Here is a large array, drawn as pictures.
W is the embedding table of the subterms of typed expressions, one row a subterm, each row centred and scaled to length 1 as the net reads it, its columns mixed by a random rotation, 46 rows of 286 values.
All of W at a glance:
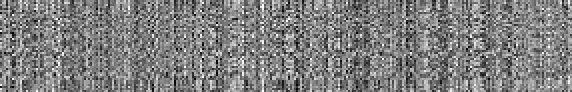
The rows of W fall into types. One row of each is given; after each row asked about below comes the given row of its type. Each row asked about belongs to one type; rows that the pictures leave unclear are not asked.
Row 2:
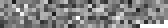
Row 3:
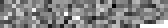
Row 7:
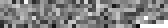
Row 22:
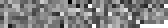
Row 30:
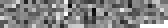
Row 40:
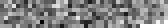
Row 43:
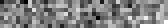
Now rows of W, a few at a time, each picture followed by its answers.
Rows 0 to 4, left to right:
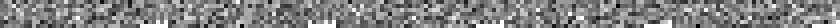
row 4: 43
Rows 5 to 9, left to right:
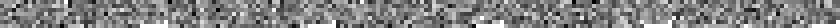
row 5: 40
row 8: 40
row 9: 30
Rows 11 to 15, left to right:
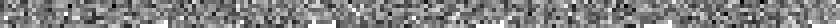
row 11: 3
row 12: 7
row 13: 2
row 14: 3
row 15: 40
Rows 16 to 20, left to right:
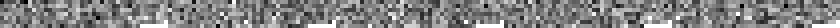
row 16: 43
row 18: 30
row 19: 7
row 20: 3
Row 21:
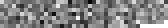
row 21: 40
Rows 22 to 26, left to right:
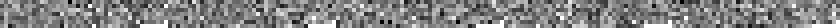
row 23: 7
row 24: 30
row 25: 30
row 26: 43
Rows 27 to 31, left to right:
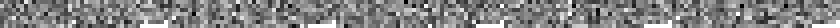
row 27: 7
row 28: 3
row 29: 22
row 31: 3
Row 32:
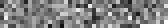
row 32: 22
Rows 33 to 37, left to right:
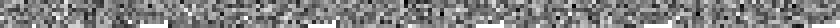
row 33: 30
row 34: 2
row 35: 30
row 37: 3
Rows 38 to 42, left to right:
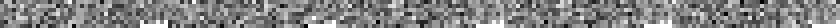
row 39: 7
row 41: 40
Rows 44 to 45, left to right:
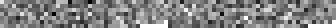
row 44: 40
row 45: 2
